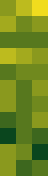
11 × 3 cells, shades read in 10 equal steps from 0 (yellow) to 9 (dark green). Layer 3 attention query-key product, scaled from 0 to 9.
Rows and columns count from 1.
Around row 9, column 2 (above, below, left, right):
6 5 9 7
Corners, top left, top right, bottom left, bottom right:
4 0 4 6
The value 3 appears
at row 2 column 1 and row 4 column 2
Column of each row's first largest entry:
1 2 1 3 1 2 2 1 1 3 2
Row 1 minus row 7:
0 -4 -5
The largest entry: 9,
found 2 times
